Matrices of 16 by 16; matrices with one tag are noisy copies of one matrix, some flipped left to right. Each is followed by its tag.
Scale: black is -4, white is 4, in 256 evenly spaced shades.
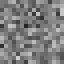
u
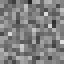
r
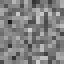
r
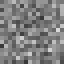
u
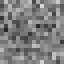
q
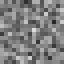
r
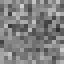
q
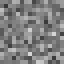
r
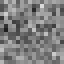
q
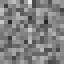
r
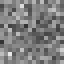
q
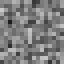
r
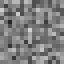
r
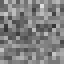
q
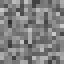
r
